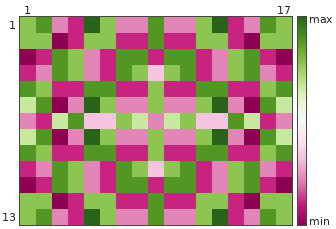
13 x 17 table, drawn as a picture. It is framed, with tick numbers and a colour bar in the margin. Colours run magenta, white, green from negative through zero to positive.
Mirror symmetry: left to right and top to bottom. Seam: none. Histogram: two levels. Grain: checkered. Average level on the scale: 50%. Slope: none.
